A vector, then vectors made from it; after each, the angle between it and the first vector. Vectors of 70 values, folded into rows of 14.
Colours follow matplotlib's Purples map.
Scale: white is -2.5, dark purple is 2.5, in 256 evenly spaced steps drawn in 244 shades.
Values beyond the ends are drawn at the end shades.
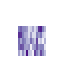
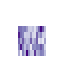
nearly parallel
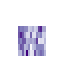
nearly parallel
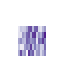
nearly opposite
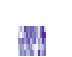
partly opposed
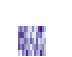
nearly parallel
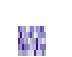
partly aligned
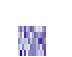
partly opposed
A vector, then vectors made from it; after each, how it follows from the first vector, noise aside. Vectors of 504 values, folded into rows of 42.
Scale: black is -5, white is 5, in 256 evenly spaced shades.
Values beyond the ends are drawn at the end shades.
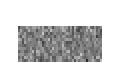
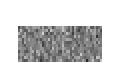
copied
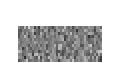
wrapped around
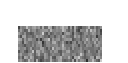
copied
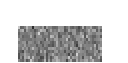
reversed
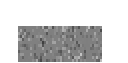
partly zeroed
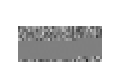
partly zeroed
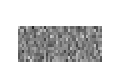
reversed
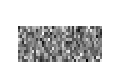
scaled up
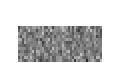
copied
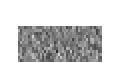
wrapped around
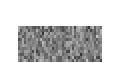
negated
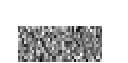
scaled up
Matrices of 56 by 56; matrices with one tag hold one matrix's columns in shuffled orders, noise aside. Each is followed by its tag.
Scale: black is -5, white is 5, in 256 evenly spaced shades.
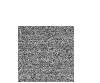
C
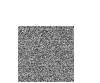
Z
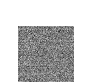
Z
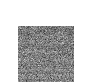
C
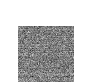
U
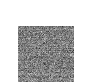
U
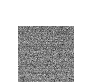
C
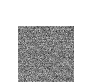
Z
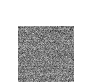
Z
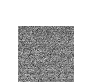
C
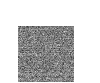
U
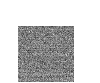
U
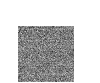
Z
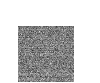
U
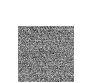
Z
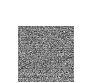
U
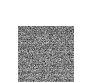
C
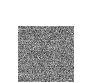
Z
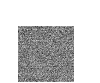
Z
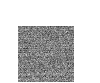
U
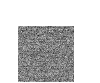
Z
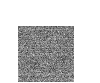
U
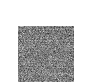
Z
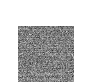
U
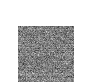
U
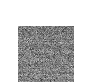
C
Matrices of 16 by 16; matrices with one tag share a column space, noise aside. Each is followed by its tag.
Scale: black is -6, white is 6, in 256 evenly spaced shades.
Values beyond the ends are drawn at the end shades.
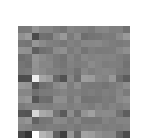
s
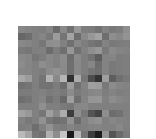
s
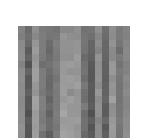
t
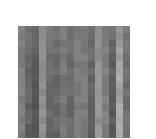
t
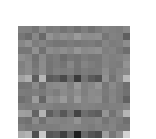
s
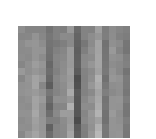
t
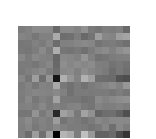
s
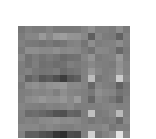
s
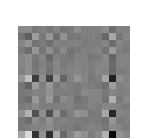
s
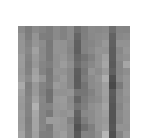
t
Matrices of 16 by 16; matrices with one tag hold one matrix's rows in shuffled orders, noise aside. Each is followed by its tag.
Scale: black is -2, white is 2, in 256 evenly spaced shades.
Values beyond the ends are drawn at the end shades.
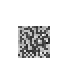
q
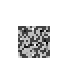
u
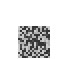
q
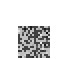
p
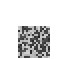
u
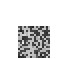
u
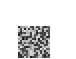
u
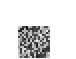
q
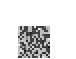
q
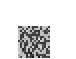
q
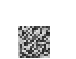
q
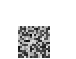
u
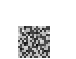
q
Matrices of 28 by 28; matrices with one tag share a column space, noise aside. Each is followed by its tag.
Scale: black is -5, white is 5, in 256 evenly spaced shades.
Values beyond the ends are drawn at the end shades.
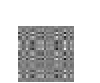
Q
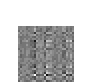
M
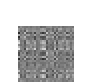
Q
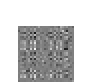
Q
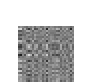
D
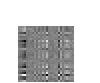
M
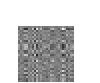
D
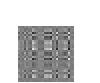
Q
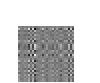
D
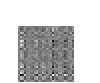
M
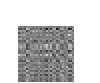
D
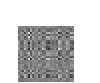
Q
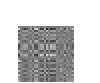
D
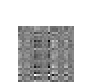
M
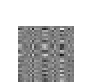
D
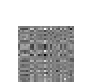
D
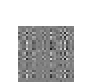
Q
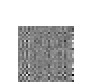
M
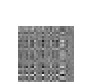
M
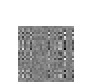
Q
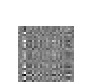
M
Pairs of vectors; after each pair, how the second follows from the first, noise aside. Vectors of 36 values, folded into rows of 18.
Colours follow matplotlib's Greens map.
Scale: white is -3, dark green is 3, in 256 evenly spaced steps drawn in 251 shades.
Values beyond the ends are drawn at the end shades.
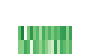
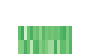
shrunk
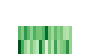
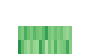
shrunk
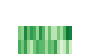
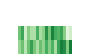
negated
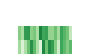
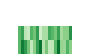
negated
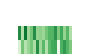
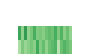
shrunk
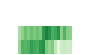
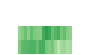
shrunk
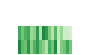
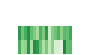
wrapped around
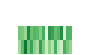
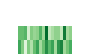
negated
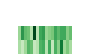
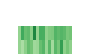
shrunk
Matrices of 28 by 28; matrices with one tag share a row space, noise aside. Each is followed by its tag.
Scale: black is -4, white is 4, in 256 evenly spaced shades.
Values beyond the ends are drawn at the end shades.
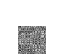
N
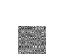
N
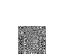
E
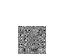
E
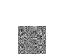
E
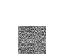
N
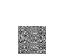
E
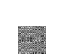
N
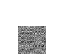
N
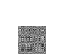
N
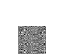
E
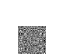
E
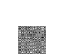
N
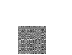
N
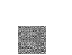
N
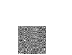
E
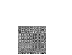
N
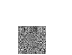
E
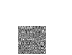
N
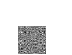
E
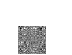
E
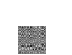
N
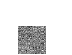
N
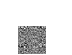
E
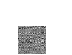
N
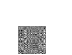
E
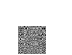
E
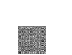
N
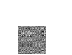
N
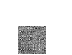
N
